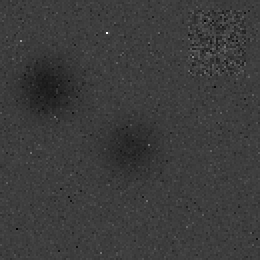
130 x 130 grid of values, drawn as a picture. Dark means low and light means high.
The top right is the roughest part. No row or column stands out. There are two dips. In the top right lies a patch that is rougher than the rest. A few values lie far out on both sides of the bulk.
